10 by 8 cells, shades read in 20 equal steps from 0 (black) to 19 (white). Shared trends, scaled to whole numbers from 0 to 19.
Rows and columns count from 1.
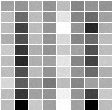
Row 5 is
15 4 13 11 15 12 6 14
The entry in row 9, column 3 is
12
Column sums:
140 54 134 110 165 107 66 134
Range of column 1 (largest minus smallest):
4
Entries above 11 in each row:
3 4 4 4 5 5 4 5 4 6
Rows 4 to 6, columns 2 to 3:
6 14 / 4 13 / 3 13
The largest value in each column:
16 11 15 12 19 12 12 15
